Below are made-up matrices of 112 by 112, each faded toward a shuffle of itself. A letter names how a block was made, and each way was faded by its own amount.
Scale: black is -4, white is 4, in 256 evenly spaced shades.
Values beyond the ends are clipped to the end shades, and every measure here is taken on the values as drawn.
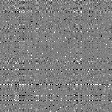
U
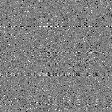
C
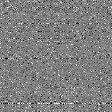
C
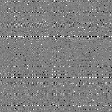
U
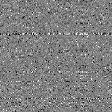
C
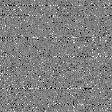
C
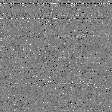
C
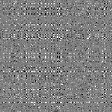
U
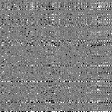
U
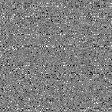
C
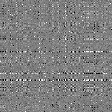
U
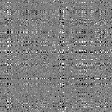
U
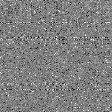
C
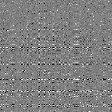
U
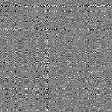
U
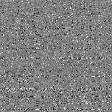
C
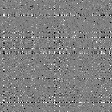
U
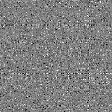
C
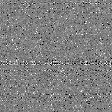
C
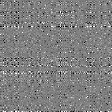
U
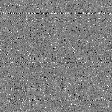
C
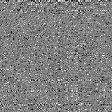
C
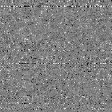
C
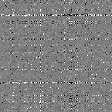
U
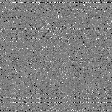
C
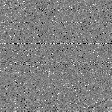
C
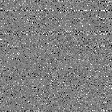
C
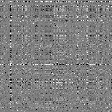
U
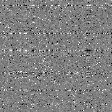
C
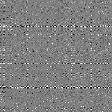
U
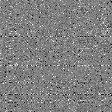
C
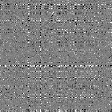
U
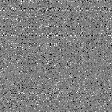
C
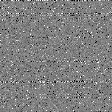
C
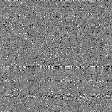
C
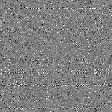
C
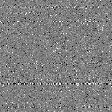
C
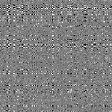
U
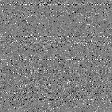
C
